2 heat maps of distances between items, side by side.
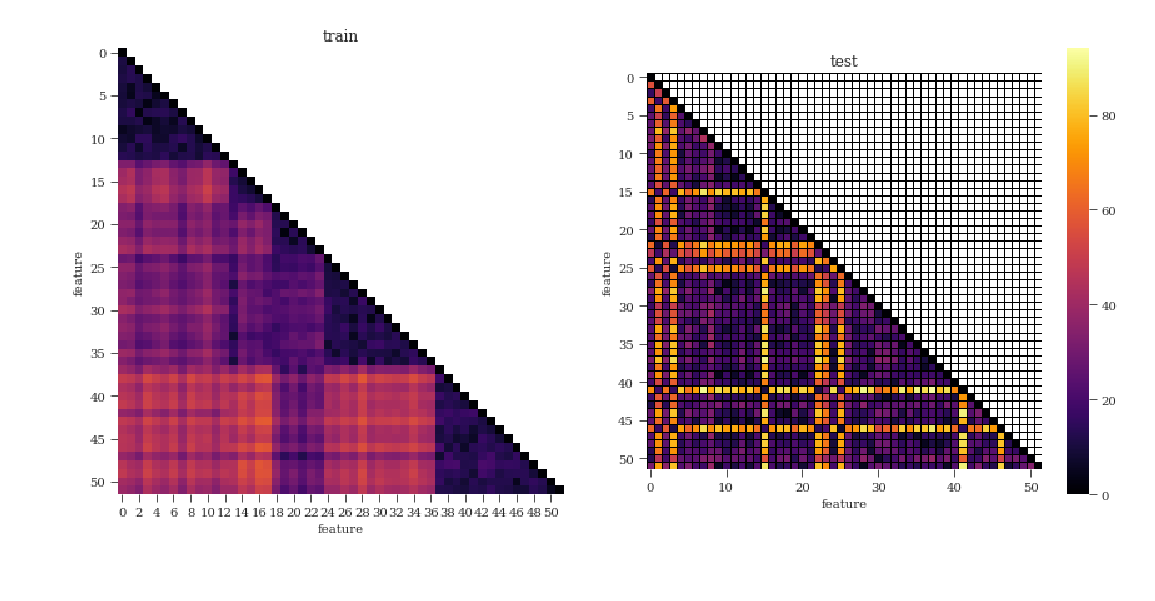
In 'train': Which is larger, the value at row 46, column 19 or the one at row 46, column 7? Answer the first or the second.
the second
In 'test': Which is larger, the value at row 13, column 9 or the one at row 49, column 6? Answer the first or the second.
the second
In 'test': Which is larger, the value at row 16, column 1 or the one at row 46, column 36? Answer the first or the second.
the second
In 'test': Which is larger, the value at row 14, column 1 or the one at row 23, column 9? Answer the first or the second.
the second
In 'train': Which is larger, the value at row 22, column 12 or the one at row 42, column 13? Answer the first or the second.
the second
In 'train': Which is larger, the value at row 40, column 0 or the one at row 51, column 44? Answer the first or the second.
the first
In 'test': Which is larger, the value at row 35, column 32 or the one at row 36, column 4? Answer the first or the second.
the first
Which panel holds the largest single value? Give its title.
test
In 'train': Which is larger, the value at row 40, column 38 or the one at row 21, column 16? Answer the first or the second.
the second
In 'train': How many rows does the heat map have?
52
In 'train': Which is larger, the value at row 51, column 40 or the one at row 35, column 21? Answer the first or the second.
the second
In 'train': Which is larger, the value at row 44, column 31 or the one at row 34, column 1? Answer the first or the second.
the first
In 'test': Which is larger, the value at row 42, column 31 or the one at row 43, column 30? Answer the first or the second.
the second
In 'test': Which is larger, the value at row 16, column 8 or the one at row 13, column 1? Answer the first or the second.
the second
